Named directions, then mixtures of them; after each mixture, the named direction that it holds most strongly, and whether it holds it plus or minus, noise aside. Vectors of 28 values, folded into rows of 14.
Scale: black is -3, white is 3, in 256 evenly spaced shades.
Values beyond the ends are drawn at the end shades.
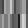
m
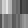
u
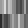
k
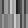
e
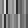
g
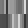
k, plus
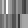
u, plus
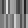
e, plus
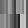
m, plus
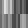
u, plus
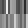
e, plus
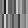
g, minus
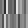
g, minus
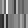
g, minus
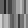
k, minus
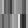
m, minus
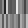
g, minus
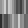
k, plus
